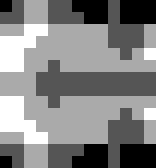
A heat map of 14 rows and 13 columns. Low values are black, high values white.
Stripes: horizontal, repeating 2 times. Odd rows or columns: none. Mirror symmetry: top to bottom.
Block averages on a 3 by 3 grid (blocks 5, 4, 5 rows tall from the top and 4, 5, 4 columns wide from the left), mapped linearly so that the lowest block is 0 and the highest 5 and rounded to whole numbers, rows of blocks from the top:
520 | 522 | 520
